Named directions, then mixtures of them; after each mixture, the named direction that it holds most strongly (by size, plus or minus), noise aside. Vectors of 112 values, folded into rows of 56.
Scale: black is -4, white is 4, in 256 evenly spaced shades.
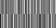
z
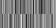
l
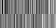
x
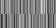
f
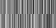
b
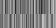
l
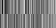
x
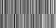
x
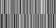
f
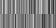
x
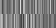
l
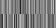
f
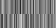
l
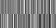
z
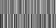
z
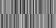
l
